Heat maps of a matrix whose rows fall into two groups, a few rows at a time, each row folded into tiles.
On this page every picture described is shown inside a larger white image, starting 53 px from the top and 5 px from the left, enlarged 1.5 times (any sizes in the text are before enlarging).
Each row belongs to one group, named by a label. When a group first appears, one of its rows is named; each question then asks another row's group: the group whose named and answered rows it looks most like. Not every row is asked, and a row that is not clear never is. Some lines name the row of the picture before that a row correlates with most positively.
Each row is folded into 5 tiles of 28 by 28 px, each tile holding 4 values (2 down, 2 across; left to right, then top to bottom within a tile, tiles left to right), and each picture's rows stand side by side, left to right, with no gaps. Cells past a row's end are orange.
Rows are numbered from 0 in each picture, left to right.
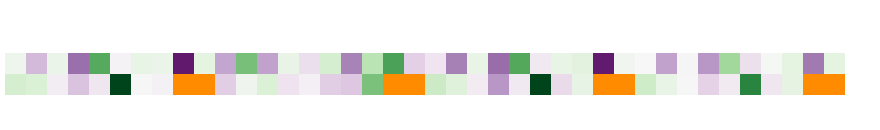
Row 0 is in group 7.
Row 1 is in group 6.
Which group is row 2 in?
7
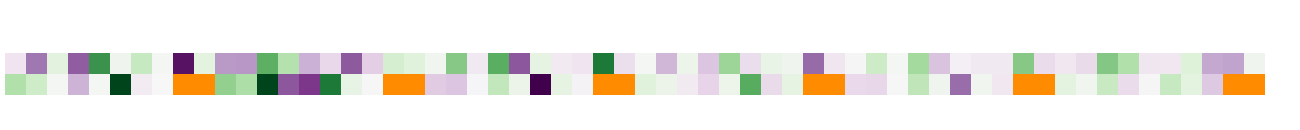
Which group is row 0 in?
7
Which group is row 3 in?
7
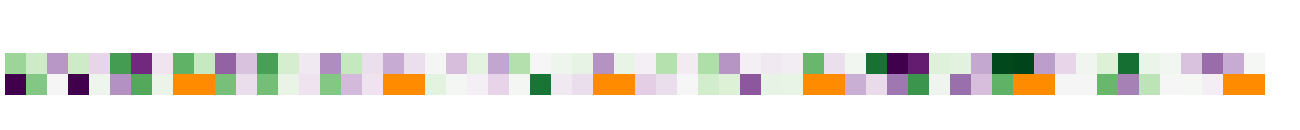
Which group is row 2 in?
7
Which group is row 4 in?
6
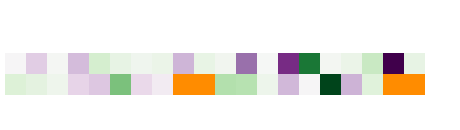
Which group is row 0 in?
7
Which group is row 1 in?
7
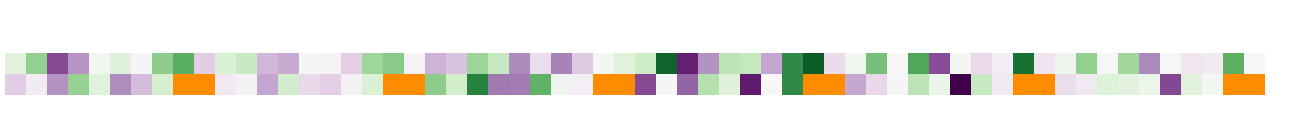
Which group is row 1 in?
6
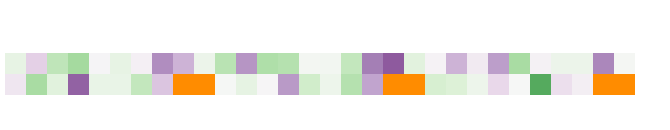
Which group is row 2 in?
7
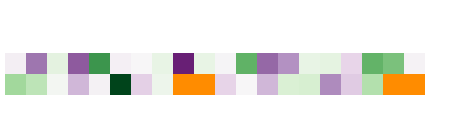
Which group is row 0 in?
7
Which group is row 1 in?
6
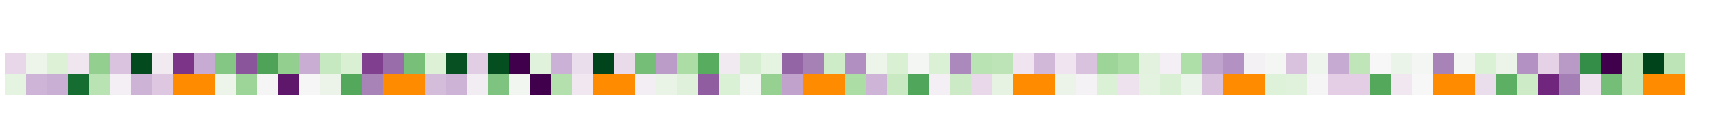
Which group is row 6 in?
7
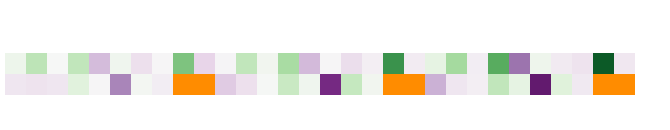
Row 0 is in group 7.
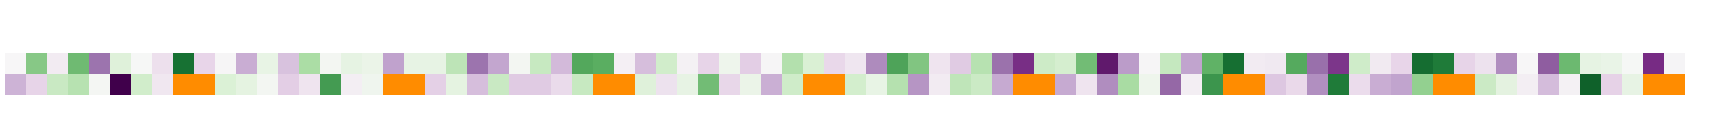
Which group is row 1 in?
7
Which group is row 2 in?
6
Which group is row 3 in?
6
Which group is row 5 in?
6
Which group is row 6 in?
6
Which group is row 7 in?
7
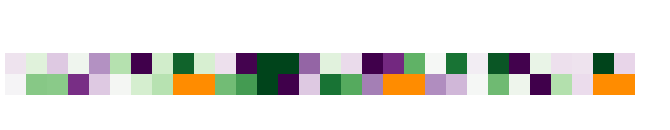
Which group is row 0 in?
6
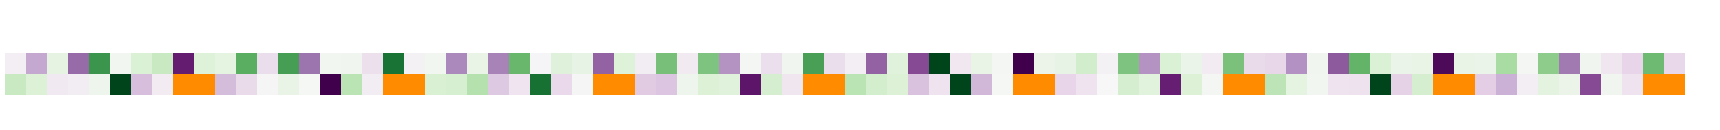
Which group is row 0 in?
7
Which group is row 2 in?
7
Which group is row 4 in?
7
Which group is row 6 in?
7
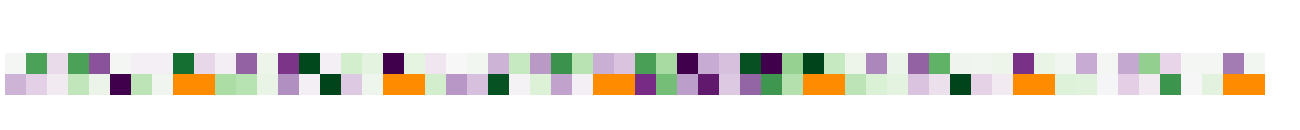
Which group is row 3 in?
6
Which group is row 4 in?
7
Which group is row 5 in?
7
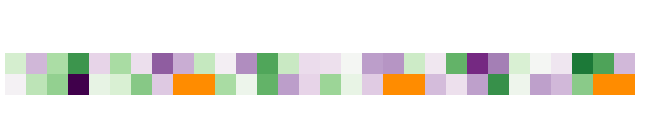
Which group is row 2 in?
6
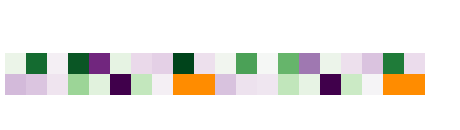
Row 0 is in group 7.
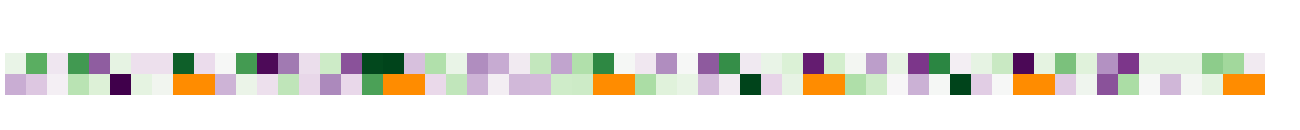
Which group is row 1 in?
6
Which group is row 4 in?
7
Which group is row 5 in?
6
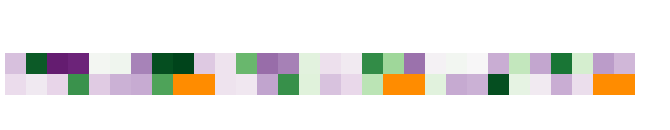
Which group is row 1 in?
6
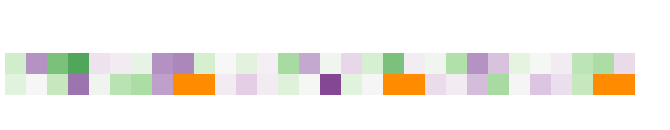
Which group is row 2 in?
6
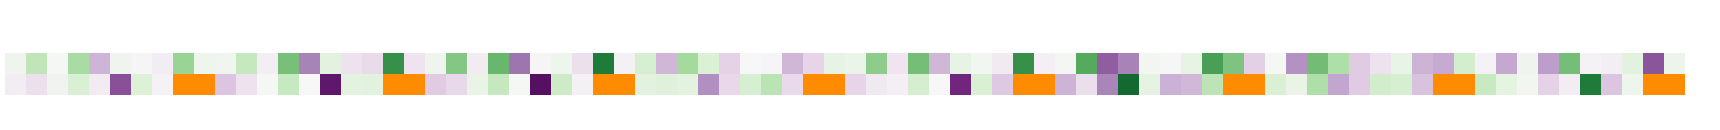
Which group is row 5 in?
6
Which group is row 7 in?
7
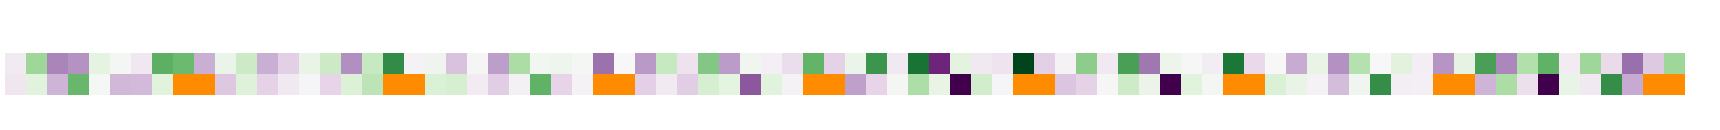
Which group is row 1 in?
6
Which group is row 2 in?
7
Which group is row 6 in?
7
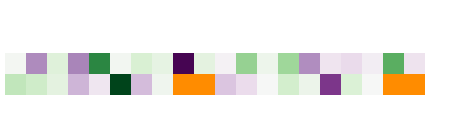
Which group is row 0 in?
7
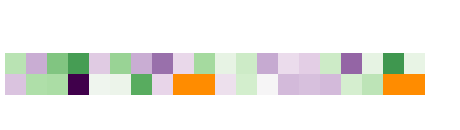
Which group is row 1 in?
6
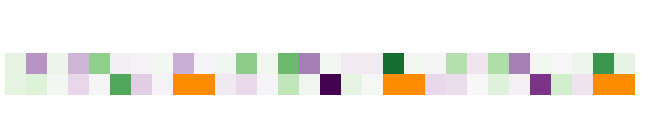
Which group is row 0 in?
7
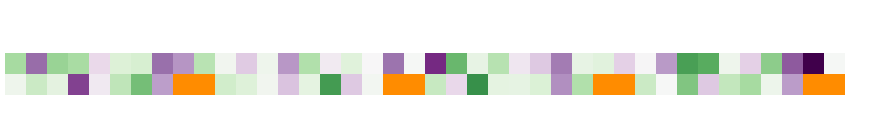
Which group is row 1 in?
7
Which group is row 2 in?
6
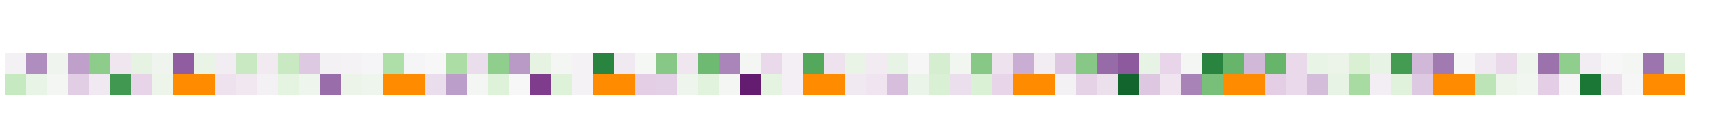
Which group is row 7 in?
7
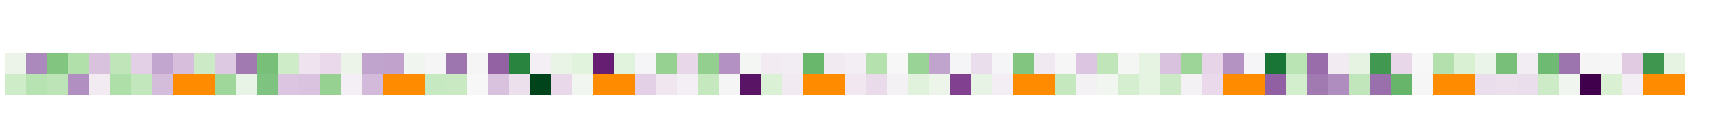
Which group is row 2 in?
7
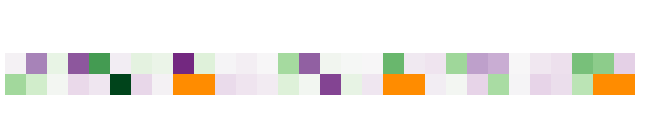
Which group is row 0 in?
7
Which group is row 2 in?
6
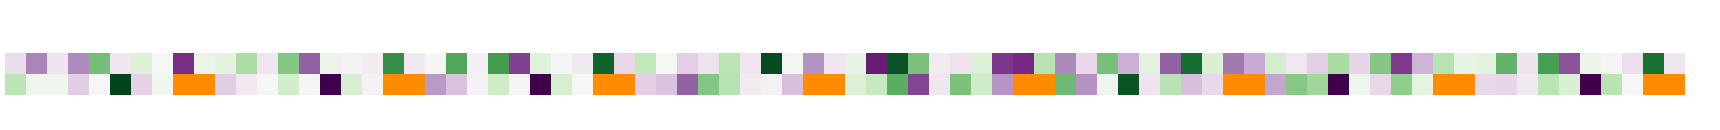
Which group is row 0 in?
7
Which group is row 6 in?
6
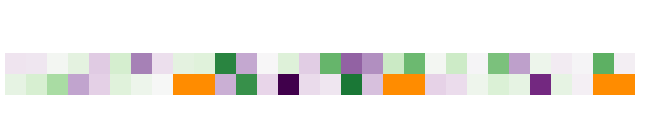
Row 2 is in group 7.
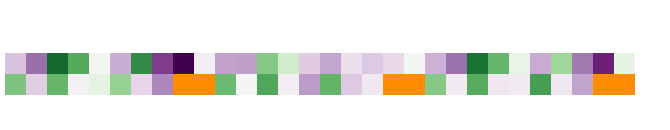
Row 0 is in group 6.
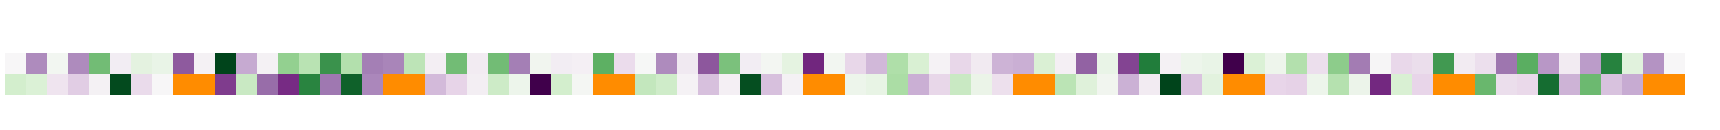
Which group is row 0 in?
7
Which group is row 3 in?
7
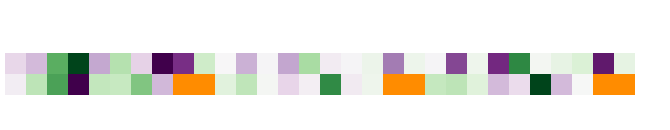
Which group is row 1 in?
7
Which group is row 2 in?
7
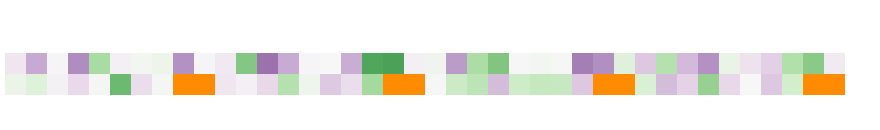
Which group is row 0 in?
7
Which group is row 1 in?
6
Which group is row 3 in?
6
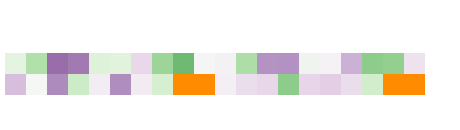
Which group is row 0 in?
6
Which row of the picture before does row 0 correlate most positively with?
1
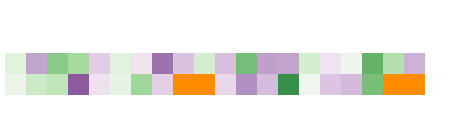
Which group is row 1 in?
6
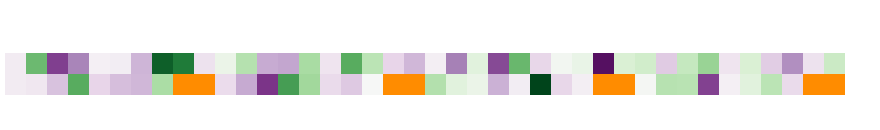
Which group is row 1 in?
6
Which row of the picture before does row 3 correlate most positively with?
0
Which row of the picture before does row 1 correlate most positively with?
1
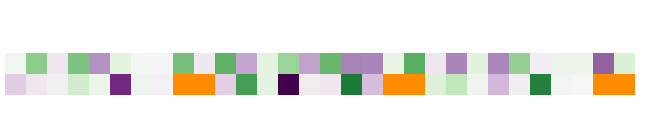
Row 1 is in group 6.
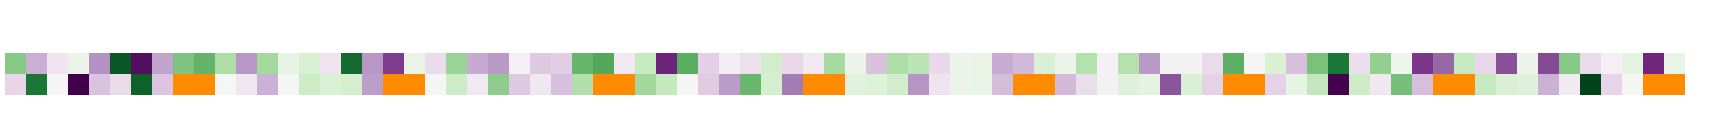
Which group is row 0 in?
6
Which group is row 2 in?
6
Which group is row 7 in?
7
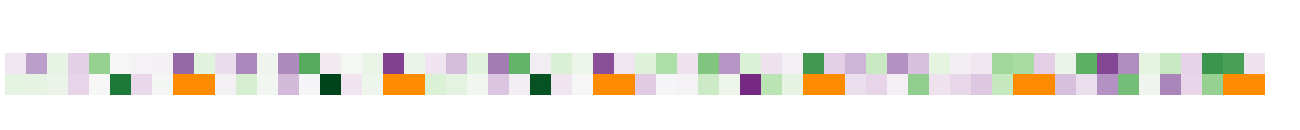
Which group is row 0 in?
7
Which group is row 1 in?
7
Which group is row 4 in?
6
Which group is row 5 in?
6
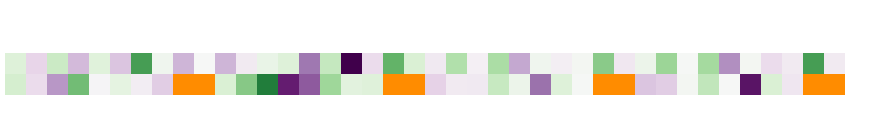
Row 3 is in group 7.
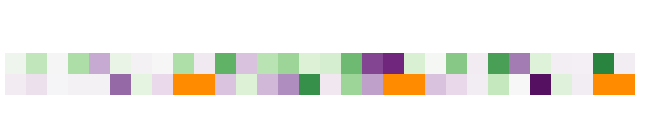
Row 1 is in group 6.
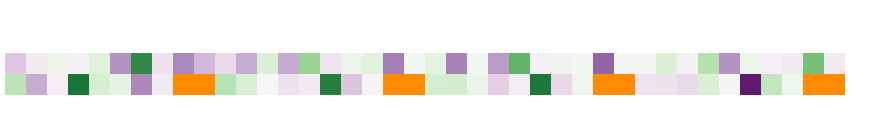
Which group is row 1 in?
7
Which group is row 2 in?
7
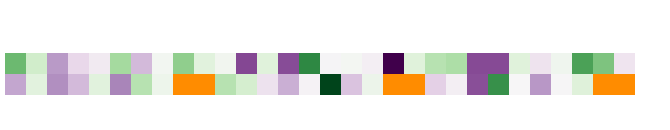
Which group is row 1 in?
7
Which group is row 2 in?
6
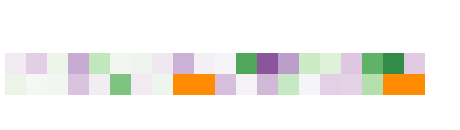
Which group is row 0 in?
7
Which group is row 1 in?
6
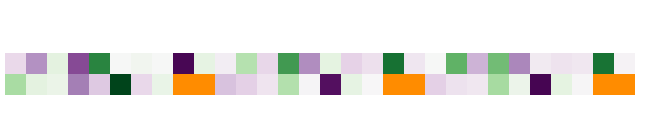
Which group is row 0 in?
7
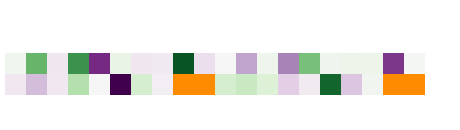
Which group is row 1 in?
7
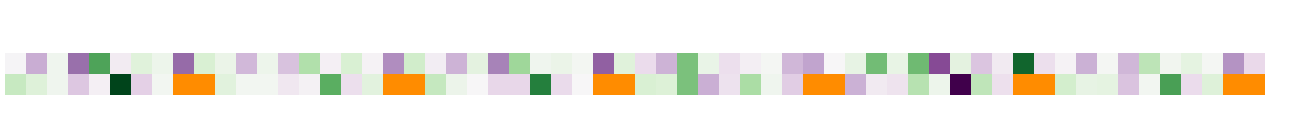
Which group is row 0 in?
7
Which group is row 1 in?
7
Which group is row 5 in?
7
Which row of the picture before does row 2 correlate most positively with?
1
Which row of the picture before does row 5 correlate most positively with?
1
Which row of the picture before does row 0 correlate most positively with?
1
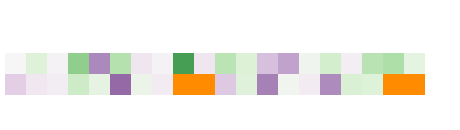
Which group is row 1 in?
6
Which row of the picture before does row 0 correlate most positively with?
4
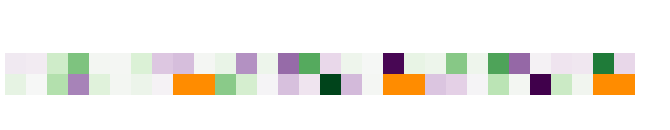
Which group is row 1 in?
7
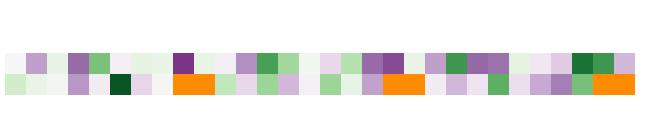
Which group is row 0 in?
7
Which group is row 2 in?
6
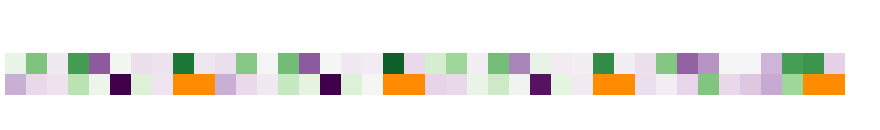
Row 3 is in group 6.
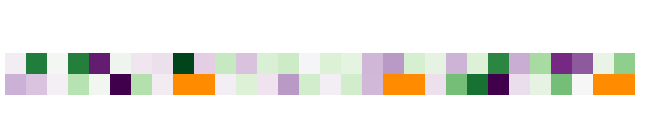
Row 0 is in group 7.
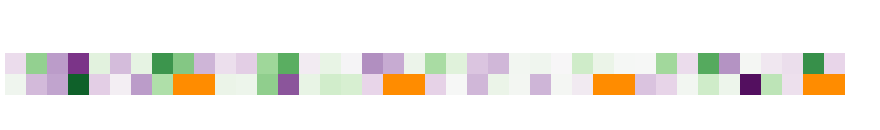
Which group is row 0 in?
6
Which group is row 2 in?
6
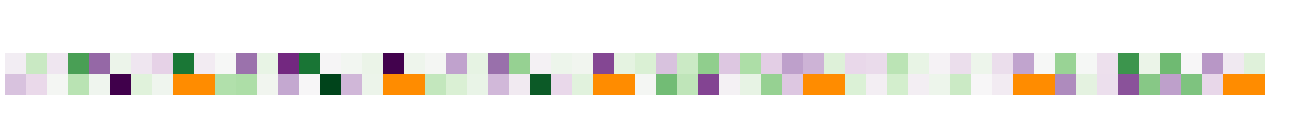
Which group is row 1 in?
7
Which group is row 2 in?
7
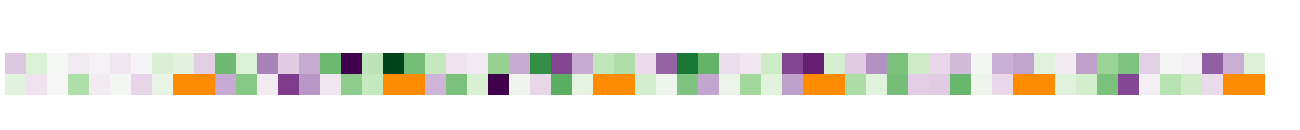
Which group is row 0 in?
6
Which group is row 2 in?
6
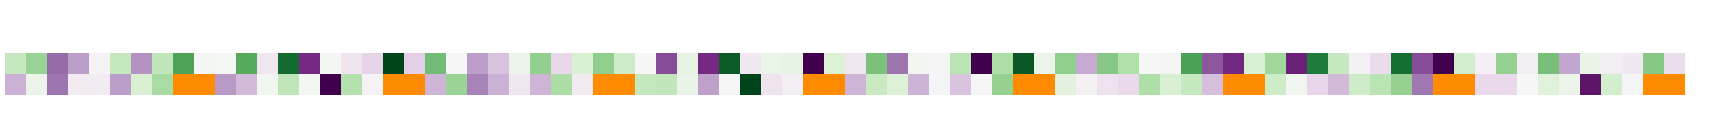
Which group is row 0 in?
6
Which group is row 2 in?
6
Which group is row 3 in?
7
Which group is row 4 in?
6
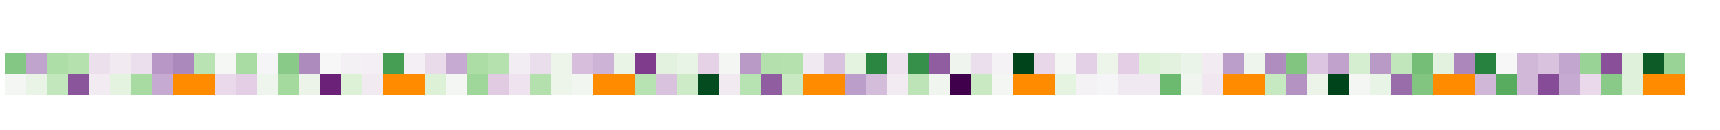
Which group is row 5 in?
7
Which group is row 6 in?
6
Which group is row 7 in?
6
